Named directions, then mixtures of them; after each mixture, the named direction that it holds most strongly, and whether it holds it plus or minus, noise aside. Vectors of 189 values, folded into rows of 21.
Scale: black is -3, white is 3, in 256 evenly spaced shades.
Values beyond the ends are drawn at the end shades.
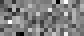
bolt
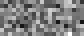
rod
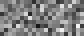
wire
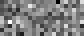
bolt, plus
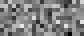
rod, minus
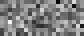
wire, plus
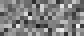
wire, plus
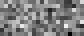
rod, minus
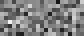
bolt, plus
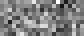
wire, minus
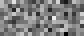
bolt, minus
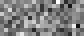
wire, minus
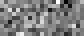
bolt, minus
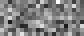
rod, plus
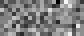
rod, plus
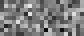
wire, minus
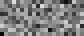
wire, plus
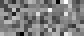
bolt, plus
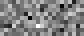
wire, minus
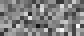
wire, plus
